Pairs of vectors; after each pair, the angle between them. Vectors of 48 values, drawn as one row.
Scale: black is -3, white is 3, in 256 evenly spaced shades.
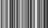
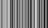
nearly parallel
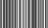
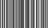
orthogonal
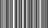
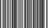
orthogonal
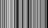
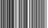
nearly opposite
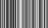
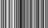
nearly opposite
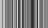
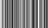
partly aligned
